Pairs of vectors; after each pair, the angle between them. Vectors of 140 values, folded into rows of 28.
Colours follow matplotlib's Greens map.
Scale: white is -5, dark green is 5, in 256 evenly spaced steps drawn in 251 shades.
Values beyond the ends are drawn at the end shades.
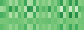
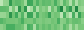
nearly opposite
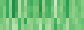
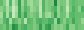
nearly opposite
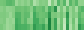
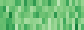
partly opposed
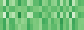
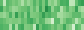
orthogonal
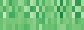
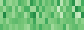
nearly opposite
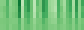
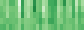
nearly opposite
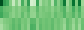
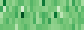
orthogonal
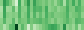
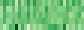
nearly parallel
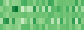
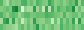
nearly parallel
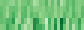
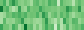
partly opposed
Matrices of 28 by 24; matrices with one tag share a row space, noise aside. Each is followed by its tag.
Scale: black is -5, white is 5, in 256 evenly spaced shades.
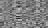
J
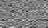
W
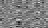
J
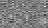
W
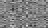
W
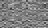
W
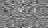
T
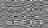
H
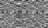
J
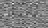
T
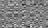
H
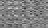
H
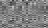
W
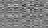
H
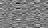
J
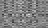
T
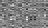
W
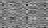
W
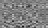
T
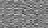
H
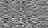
T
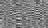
J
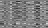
J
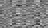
J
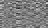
J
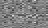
T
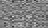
T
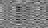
J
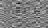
J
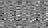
J
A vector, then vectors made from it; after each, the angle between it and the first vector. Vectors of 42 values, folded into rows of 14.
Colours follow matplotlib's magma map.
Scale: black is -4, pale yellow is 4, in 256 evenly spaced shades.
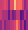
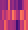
nearly opposite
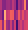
partly opposed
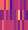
orthogonal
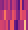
partly opposed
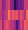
nearly opposite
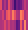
nearly opposite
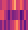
nearly parallel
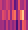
partly opposed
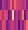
orthogonal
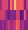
nearly parallel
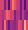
orthogonal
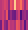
nearly parallel
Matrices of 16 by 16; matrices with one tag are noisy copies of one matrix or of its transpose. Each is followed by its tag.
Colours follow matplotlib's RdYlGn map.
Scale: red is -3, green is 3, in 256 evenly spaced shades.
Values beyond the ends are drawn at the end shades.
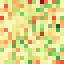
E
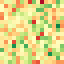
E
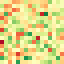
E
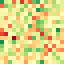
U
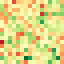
E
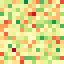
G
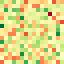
G
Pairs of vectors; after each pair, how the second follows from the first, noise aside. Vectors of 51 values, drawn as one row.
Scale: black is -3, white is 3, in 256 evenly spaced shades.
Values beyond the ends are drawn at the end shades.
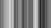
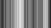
wrapped around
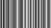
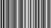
copied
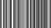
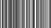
wrapped around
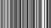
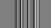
partly zeroed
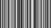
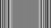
partly zeroed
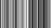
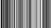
wrapped around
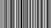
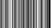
shuffled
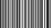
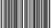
shuffled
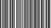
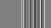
partly zeroed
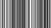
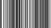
wrapped around
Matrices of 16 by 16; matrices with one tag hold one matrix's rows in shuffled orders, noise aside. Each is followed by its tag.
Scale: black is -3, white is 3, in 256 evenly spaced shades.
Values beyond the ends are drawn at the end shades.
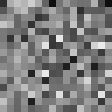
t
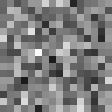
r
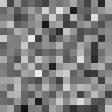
r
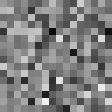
t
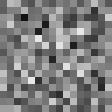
r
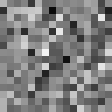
t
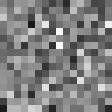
t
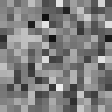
t
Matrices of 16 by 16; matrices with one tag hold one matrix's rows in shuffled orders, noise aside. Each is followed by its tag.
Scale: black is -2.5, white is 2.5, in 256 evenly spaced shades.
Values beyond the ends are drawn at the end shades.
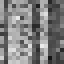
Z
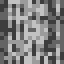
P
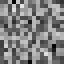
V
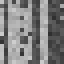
Z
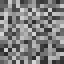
V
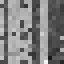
Z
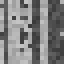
Z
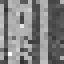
Z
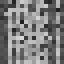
P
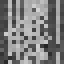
P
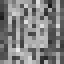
P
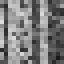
Z
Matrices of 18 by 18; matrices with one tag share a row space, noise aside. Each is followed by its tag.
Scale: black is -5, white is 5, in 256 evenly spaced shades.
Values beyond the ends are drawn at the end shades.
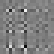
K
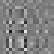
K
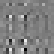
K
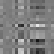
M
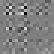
K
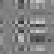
M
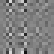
K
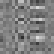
M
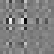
K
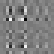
K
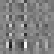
K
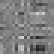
M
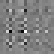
K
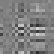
M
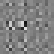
K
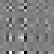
K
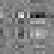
M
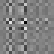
K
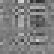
M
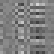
M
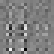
K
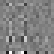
K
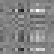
M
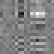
M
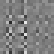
K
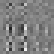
K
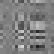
M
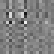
K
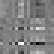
M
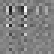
K
